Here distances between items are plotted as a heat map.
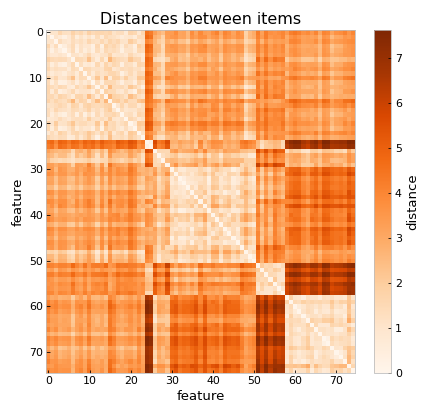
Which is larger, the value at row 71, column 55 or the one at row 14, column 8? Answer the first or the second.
the first
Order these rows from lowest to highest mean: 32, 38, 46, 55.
32, 46, 38, 55
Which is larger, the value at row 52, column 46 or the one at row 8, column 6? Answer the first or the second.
the first
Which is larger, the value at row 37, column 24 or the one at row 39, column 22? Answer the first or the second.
the first
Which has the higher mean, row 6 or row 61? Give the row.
61
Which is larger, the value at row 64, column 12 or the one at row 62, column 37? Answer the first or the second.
the second
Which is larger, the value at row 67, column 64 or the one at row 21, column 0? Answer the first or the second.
the second
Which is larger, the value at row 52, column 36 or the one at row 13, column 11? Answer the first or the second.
the first
